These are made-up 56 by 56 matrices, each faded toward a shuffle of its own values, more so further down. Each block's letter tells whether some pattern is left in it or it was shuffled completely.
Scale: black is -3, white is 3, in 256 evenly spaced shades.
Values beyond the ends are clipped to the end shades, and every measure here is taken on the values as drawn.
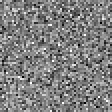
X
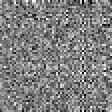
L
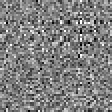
L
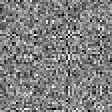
L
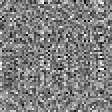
L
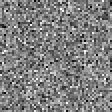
X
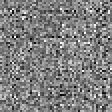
L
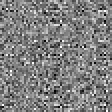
L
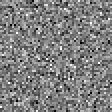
X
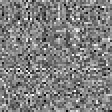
L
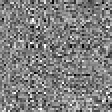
L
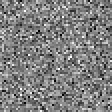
X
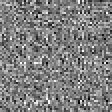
L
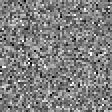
X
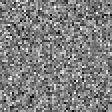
X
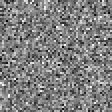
X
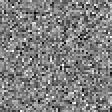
X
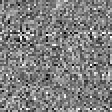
L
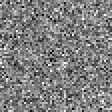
X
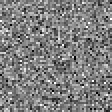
X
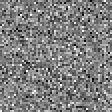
X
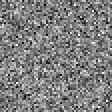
X
